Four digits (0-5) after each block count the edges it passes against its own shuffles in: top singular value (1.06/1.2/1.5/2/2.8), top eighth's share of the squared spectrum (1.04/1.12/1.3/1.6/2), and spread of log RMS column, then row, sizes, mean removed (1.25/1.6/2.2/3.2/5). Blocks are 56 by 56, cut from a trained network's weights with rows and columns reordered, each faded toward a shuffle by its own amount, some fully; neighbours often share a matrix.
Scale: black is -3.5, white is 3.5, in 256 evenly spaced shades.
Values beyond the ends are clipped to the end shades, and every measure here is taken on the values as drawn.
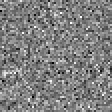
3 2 0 0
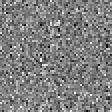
2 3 1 1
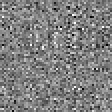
3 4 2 2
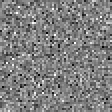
2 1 0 0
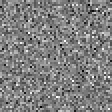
1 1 0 0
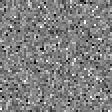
0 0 0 0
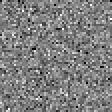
0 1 0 0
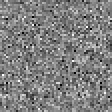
2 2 1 1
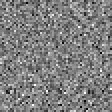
3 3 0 1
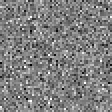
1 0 0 0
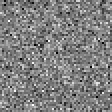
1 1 0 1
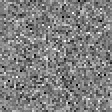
0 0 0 0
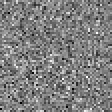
2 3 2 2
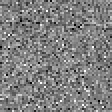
0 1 0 0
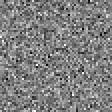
0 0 0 0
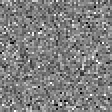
0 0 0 0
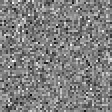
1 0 0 0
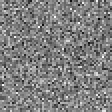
0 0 0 0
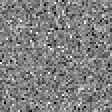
0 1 0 0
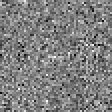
2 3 2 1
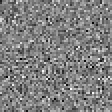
3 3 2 2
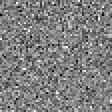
2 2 0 0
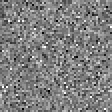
0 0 0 0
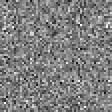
2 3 1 1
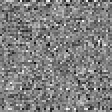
4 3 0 2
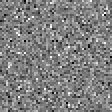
1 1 0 0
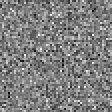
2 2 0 1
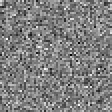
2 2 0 0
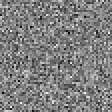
2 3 0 1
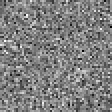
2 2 0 0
